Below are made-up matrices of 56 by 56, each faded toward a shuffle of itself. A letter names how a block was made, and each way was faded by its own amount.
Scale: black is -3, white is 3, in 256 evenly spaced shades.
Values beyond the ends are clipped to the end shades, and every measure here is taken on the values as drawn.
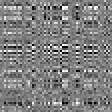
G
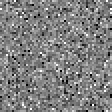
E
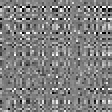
G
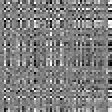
G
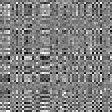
G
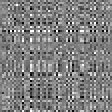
G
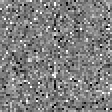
E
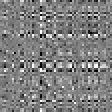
G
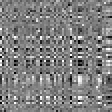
G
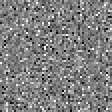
E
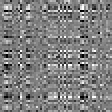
G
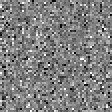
E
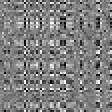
G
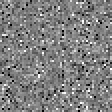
E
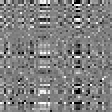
G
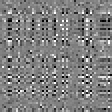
G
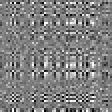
G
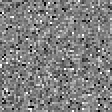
E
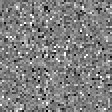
E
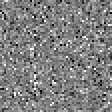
E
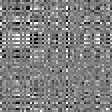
G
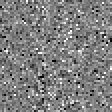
E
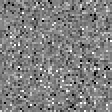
E
